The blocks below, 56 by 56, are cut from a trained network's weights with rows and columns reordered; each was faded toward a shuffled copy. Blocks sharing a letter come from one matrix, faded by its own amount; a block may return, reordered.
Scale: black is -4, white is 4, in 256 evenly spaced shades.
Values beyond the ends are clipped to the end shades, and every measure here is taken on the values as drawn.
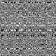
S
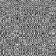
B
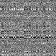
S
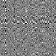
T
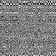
S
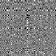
T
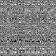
S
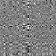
T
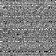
S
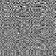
B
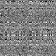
S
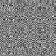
B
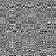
B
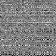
S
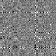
T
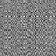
B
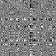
T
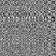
B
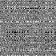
S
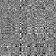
T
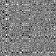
T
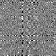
T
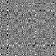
T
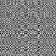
B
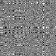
T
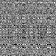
S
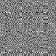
B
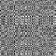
B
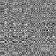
B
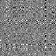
T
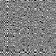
T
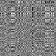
B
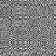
B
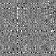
T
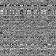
S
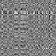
B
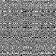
S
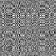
B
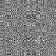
B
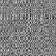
B
